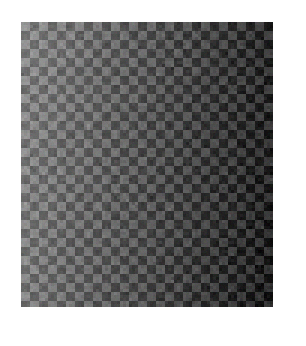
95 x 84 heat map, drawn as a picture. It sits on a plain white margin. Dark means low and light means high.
On average the colour sits 30% of the way up the scale. Values rise toward the left. A checkerboard runs through the table. No row or column stands out.
